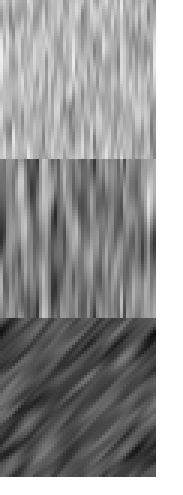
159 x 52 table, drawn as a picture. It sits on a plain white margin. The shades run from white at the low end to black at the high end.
It is made of 3 by 1 panels. Panel 1,1: low, streaked downward. Panel 2,1: middling, streaked downward, strong in contrast. Panel 3,1: high, slanting up to the right.
